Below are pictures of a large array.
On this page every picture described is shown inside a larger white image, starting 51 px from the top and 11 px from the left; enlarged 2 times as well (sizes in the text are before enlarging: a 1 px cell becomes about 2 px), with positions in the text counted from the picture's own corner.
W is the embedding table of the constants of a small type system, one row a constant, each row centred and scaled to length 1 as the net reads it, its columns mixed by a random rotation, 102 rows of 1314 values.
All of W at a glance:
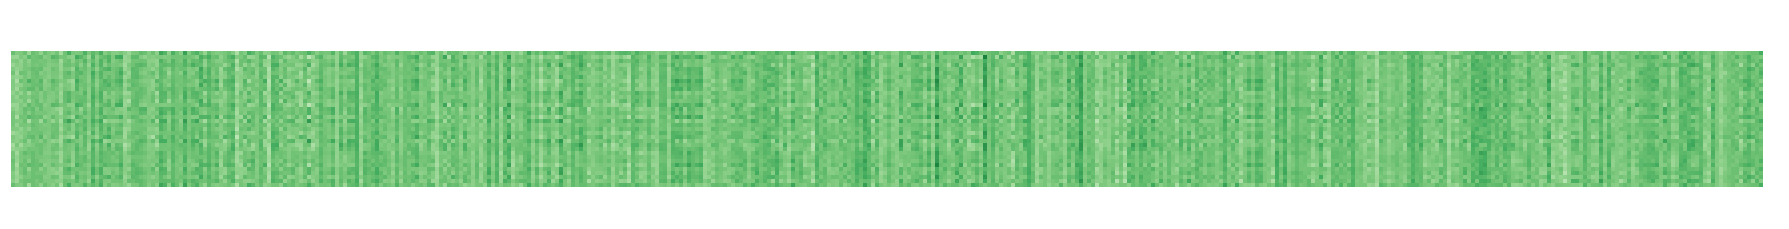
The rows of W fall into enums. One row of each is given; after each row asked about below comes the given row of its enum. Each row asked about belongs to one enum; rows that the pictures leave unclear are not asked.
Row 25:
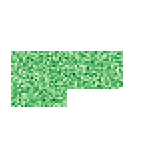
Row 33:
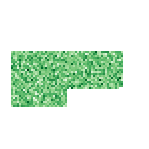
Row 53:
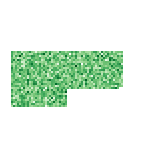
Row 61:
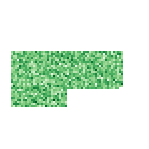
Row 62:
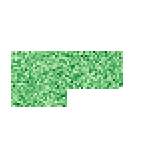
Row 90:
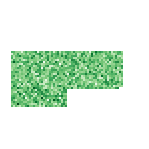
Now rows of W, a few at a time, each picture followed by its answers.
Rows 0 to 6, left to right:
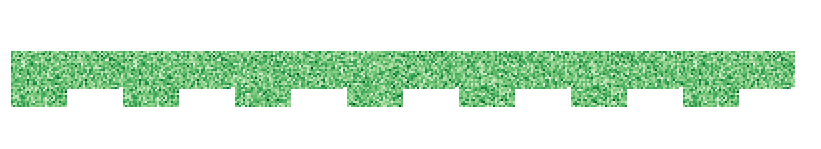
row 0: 53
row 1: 53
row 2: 25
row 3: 62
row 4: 61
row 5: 61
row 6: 53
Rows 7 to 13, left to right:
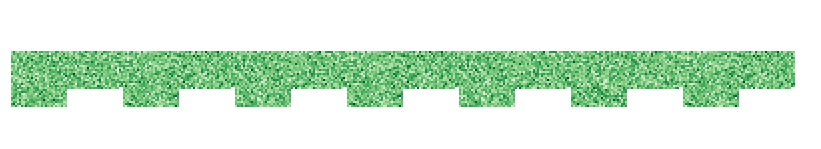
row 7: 25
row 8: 62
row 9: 33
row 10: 62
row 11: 33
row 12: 90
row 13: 62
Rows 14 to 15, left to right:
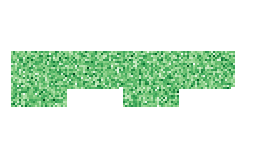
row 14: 25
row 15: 53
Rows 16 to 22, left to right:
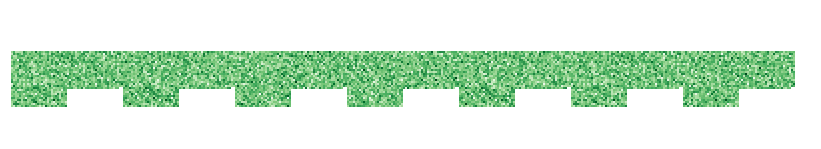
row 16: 61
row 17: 90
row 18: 62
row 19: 33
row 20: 90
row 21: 61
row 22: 25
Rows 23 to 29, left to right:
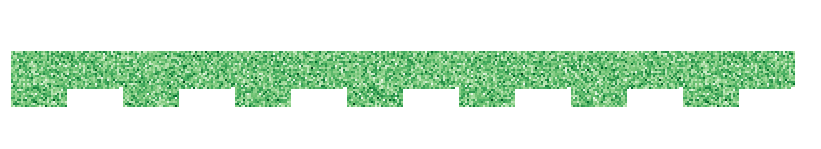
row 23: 61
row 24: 62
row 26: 90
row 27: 25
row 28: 33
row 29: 61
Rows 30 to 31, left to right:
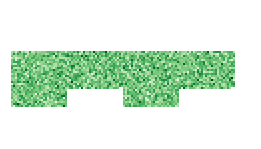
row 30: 62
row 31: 33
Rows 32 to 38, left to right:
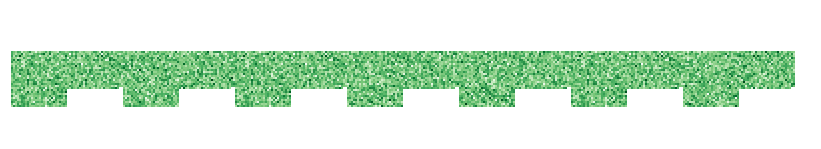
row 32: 53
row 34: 53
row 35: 61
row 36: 90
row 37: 53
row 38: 62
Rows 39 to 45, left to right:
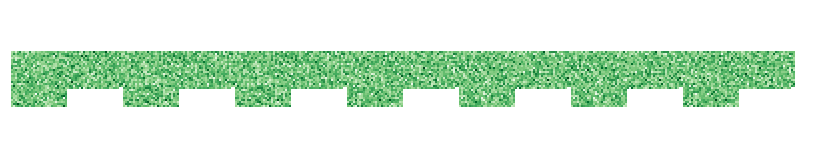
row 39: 62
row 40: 61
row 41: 61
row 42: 25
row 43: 33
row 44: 33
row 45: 25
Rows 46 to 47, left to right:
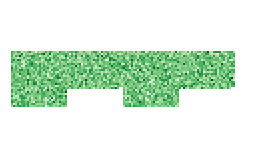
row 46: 53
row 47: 33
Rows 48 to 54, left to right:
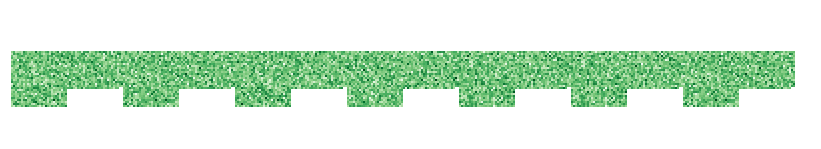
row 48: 61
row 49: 25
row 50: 90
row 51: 33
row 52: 53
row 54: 25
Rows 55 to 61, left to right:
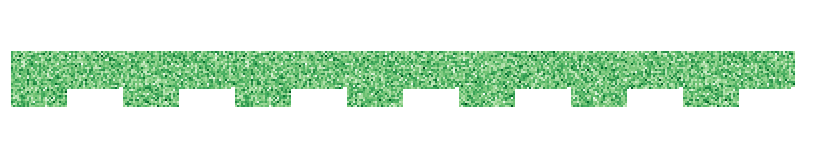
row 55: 53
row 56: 61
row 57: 53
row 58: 25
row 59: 62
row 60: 33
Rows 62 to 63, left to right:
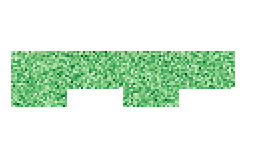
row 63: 25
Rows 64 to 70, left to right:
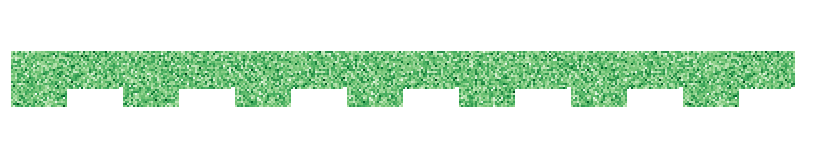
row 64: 62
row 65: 25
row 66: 33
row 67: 33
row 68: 53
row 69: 33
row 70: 62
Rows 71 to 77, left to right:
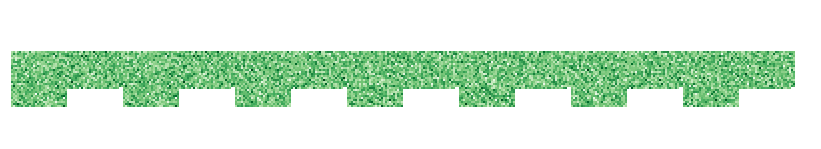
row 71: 62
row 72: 62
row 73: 33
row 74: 61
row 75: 90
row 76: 33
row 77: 25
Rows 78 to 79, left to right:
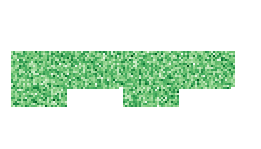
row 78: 61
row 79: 53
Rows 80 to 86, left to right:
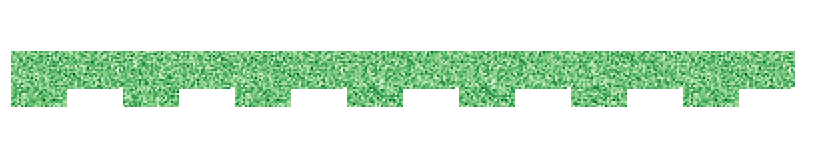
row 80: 25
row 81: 53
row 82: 25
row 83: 90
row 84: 90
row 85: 61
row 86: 25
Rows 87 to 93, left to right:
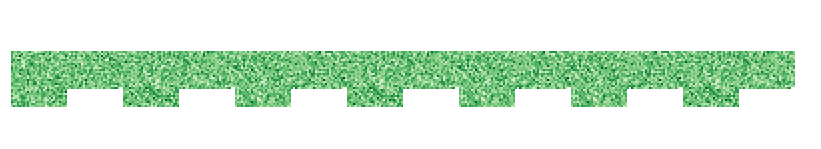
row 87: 53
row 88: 90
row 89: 33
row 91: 33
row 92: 33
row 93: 90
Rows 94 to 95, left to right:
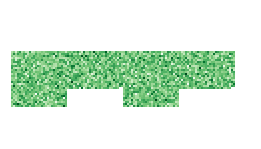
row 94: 62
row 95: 25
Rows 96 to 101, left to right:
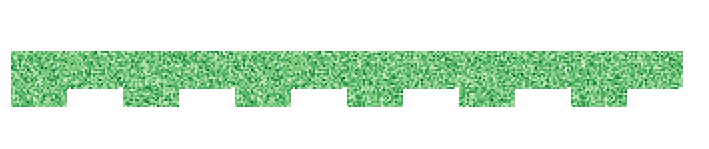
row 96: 33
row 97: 61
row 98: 33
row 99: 53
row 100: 25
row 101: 53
